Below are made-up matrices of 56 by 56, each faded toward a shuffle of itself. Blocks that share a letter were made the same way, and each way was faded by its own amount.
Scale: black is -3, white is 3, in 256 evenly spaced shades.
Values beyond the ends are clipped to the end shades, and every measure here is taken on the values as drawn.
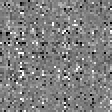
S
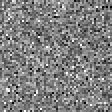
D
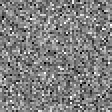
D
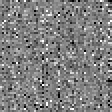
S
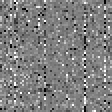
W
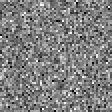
D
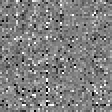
S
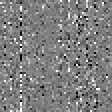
W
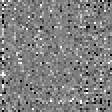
S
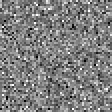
D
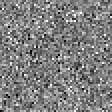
D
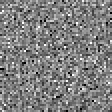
D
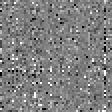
S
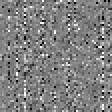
W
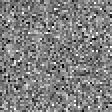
D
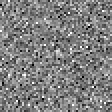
D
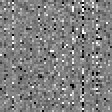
W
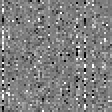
W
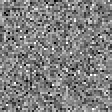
D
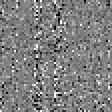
W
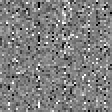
W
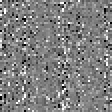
W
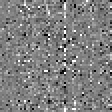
S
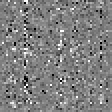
S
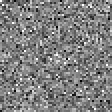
D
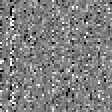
W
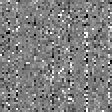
W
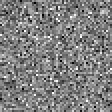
D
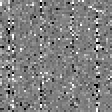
W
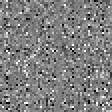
S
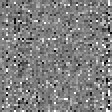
S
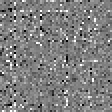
S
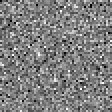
D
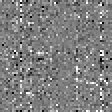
S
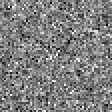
D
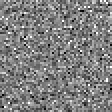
D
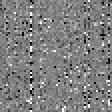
W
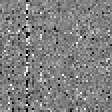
S
